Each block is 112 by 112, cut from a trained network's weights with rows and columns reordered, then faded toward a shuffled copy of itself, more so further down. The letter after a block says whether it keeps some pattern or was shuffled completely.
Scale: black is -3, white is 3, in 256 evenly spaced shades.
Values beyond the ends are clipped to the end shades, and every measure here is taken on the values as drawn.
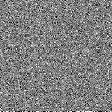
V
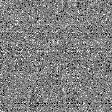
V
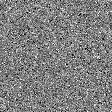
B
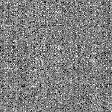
V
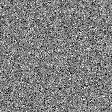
B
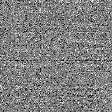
V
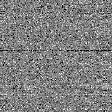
V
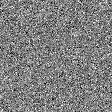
B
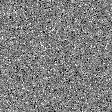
B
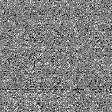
V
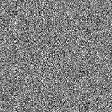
V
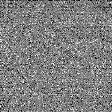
V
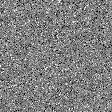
B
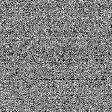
V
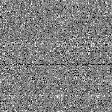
V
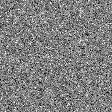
B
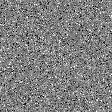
B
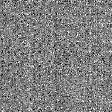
V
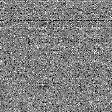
V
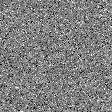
B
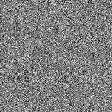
V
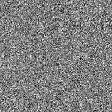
V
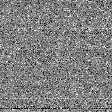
V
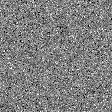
B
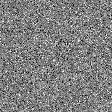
B
